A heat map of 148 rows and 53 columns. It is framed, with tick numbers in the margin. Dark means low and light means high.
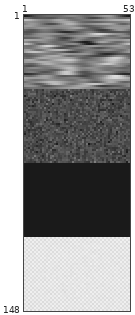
It is made of 4 by 1 panels. Panel 1,1: middling, streaked across, strong in contrast. Panel 2,1: low, fine-grained. Panel 3,1: very low, flat. Panel 4,1: very high, checkered, faint in contrast.
